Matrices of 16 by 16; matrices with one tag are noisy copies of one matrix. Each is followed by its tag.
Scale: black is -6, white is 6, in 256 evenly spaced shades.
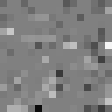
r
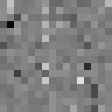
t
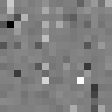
t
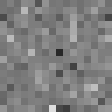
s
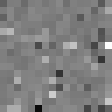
r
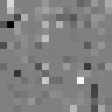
t
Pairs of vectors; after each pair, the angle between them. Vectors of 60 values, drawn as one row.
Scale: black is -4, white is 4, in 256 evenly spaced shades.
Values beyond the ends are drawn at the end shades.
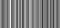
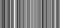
partly aligned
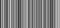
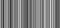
nearly opposite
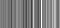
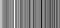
partly opposed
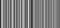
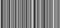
partly opposed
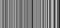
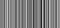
partly opposed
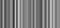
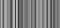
nearly opposite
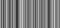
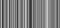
orthogonal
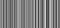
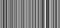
nearly parallel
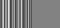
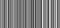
orthogonal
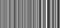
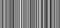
partly opposed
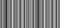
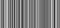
partly opposed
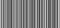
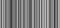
partly aligned
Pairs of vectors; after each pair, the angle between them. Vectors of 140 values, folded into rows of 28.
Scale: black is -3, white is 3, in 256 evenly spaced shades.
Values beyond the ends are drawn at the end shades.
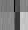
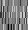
orthogonal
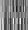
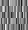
orthogonal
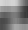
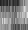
nearly opposite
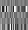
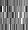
partly opposed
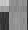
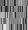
partly opposed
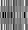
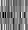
nearly parallel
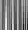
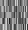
partly aligned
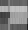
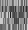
partly opposed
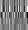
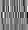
nearly parallel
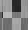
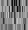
partly aligned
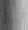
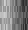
nearly opposite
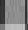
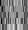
partly aligned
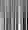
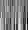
nearly parallel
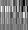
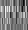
nearly parallel
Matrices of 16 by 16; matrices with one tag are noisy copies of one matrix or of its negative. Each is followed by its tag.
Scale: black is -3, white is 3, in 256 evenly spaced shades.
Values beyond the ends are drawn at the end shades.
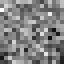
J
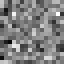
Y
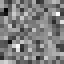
Y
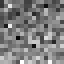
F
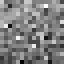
F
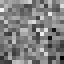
J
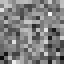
J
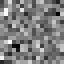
Y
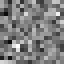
Y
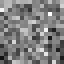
J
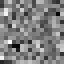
Y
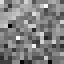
F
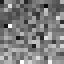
F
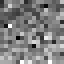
F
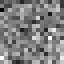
J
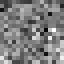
J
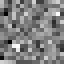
Y
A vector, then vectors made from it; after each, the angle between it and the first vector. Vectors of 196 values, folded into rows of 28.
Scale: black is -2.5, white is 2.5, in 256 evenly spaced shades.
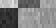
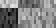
nearly parallel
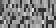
orthogonal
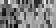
partly aligned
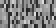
orthogonal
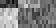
nearly opposite
